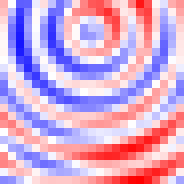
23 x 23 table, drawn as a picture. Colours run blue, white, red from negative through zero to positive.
The ninth with the highest average is the bottom right. There are no lone odd cells. Concentric rings centre on the top middle. On average the colour sits 50% of the way up the scale. The top left is the ninth with the lowest average. No row or column stands out.
